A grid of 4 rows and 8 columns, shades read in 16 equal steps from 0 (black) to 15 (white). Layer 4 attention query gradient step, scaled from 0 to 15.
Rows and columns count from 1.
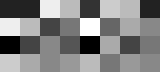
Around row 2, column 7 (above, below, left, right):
11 4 6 8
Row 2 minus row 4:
2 1 -4 -2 4 -1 1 0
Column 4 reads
11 7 5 9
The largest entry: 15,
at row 2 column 5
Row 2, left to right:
14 11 4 7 15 6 10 8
